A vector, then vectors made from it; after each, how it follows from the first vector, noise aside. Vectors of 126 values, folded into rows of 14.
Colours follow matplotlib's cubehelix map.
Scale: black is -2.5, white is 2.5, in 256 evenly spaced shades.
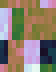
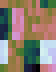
negated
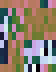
sign-scrambled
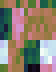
negated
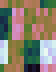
negated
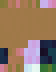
partly zeroed
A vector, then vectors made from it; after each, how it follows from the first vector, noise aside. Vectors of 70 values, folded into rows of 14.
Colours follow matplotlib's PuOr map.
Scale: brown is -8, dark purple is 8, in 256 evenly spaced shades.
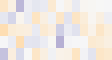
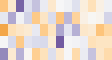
scaled up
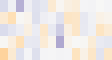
sign-scrambled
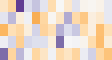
scaled up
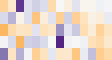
scaled up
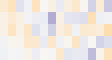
reversed
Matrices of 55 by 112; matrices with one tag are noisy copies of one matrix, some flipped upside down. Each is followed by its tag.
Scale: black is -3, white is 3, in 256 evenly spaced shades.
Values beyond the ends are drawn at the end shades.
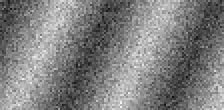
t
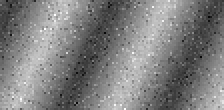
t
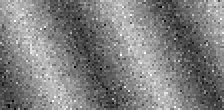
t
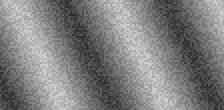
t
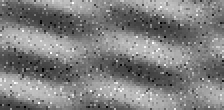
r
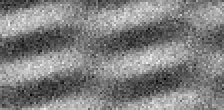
r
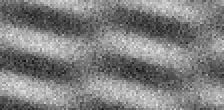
r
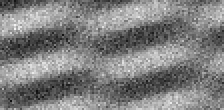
r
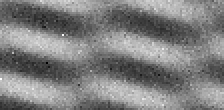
r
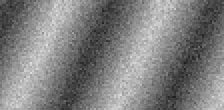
t
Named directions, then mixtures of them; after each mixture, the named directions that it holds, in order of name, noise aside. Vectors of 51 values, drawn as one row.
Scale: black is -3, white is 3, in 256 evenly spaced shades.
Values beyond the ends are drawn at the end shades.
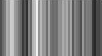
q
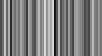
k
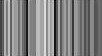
k, q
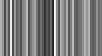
k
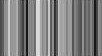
k, q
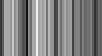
k, q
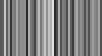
k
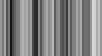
k, q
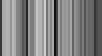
k, q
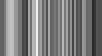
q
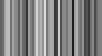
k, q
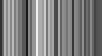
k, q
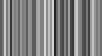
k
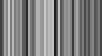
k, q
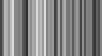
k, q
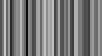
k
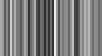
k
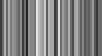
k, q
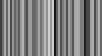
k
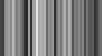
k, q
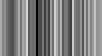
k, q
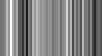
q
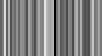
k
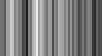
q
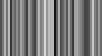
k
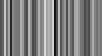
k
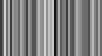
k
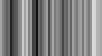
q
